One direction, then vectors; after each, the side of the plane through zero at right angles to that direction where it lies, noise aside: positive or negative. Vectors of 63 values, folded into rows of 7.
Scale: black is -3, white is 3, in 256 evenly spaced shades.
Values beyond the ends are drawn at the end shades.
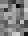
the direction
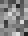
positive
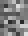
negative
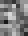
positive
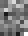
negative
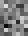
positive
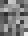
negative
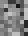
positive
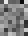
positive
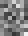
negative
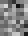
positive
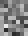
negative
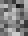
positive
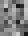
positive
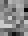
negative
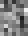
positive
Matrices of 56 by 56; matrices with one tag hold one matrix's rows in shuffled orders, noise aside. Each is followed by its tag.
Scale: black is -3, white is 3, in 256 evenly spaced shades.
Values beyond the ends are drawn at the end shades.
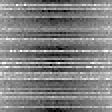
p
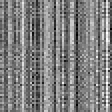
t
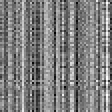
t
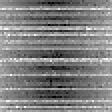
p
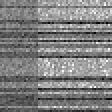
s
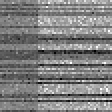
s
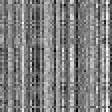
t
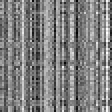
t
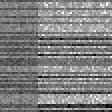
s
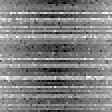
p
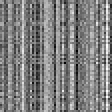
t
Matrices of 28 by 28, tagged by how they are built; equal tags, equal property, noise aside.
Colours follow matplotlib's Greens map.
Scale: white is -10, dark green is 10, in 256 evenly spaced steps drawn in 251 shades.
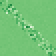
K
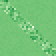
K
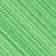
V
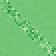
K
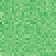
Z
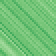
V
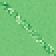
K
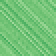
V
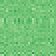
Z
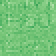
Z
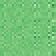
Z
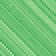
V
